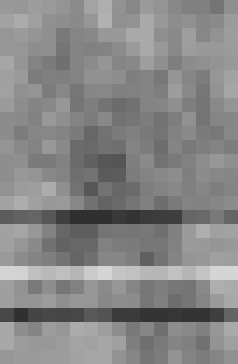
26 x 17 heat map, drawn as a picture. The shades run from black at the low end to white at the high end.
Grain: streaks across. Ninth with the lowest average: centre. Average level on the scale: 50%. Odd lines: rows 16, 20 and 23. Slope: none.
